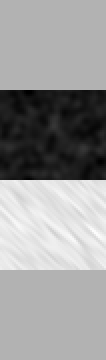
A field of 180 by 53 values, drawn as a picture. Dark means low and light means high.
It is made of 4 by 1 panels. Panel 1,1: high, flat. Panel 2,1: very low, blotchy, faint in contrast. Panel 3,1: very high, slanting down to the right, faint in contrast. Panel 4,1: high, flat.
